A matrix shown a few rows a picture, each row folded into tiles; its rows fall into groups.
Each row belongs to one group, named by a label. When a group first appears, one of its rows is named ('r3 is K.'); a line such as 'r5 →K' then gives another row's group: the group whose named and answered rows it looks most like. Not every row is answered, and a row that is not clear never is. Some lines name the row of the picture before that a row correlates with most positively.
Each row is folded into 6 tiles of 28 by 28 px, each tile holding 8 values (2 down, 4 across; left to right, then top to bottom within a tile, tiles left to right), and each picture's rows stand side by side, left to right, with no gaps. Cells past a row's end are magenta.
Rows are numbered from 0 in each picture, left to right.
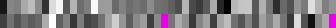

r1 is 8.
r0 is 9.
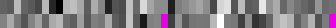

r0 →8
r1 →9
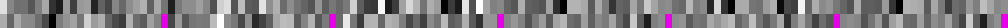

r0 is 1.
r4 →8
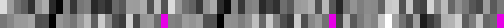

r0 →1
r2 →9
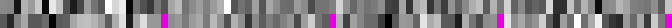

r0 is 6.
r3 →1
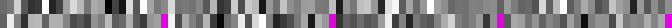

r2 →9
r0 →8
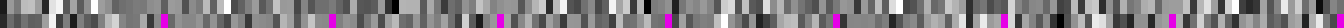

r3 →6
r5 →6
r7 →6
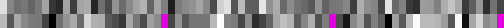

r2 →6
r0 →1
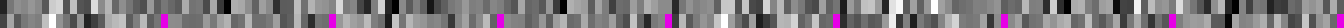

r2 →1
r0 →9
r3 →8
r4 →9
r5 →9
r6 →8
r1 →8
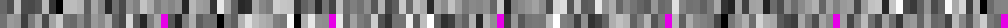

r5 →6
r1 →6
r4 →1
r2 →1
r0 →8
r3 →9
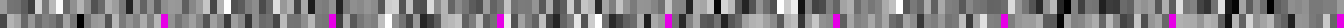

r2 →9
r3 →1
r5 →6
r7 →1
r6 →1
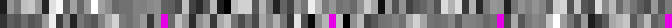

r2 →6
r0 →9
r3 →9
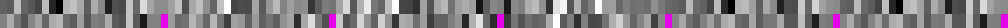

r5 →8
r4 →8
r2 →6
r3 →9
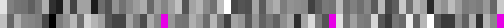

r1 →6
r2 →1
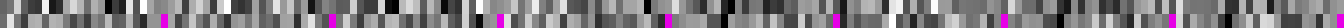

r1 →6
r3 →6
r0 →8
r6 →1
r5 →9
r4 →1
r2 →8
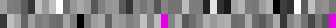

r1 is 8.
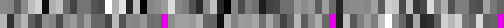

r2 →9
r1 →1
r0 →6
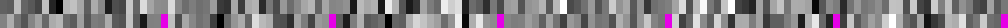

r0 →8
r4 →6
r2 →6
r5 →9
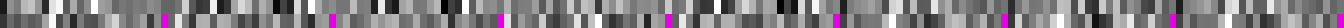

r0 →9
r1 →8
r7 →9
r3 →1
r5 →9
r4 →8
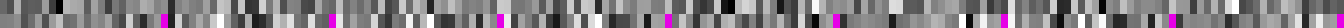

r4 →8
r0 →8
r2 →1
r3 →1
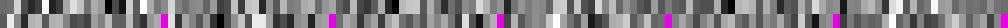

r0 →8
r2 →8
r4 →8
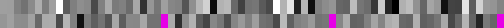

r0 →6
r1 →6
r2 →8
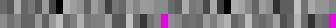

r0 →8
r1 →8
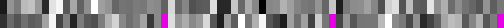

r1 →1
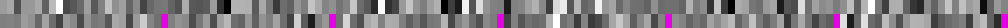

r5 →6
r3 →9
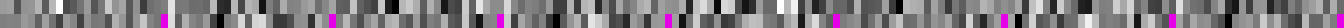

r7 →1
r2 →8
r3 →1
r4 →6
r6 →6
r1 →1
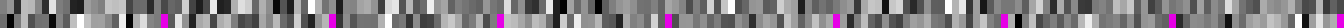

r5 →6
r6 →6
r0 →6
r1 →8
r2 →9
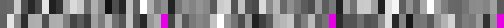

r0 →8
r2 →9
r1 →9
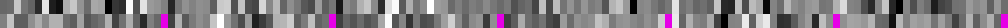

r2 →9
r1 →9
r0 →8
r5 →1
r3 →6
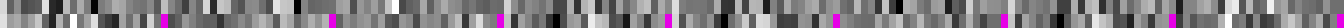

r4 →1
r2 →6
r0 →1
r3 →1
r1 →6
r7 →9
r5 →8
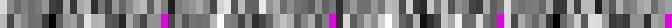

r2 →9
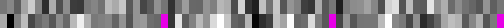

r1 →9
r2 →9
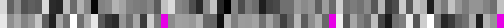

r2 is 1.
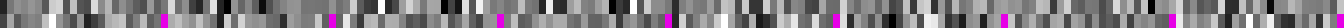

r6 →6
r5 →1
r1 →1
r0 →9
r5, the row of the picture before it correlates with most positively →2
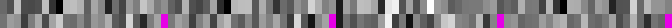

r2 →9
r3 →8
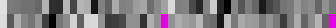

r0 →1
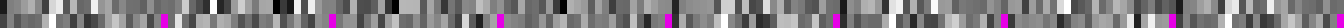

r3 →8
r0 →9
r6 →6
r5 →9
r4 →9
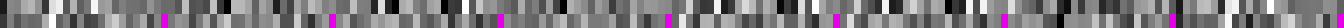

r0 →9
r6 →1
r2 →8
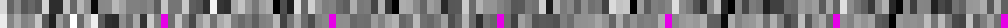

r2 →8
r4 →1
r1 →8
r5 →1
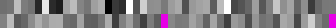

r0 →8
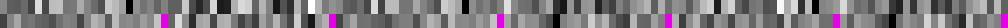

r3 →1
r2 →6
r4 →6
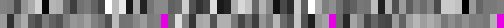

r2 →6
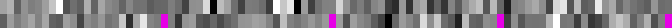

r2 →1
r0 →6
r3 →9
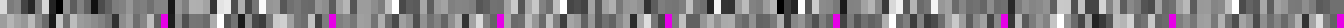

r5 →9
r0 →1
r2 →6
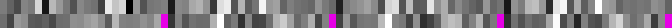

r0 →6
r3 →9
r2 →9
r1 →9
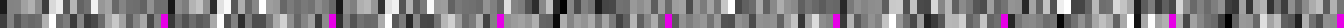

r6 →6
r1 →9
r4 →6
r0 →9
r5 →9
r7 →1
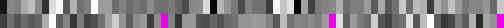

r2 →1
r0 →9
